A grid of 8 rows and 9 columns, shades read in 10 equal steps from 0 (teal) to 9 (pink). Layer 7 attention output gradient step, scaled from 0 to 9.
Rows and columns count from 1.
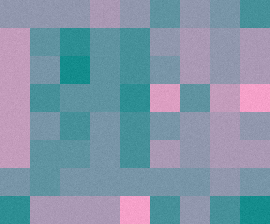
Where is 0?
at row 3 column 3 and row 8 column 9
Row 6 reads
7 3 3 4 2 6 5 6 6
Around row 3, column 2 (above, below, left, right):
3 2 7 0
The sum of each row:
40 38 37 43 39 42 36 37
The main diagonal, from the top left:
5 3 0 3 2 6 4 2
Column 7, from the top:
5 6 6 3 5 5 4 5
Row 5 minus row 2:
0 1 1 1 0 -1 -1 1 -1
